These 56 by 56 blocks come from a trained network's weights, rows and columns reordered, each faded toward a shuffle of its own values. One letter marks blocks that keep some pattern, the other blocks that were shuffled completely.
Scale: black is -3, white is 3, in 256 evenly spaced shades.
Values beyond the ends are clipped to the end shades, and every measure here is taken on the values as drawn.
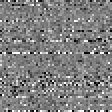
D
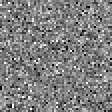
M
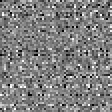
D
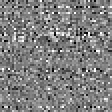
D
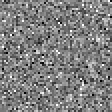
M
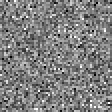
M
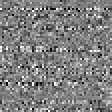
D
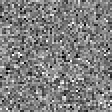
M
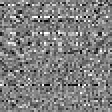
D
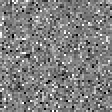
M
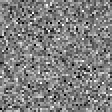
M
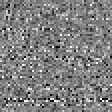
D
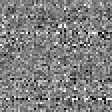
D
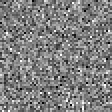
M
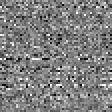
D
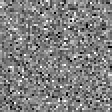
M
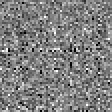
D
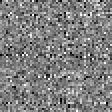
D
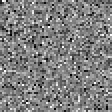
M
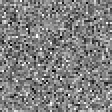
M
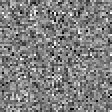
D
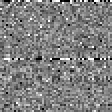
D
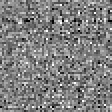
D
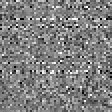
D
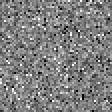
M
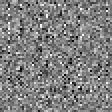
D
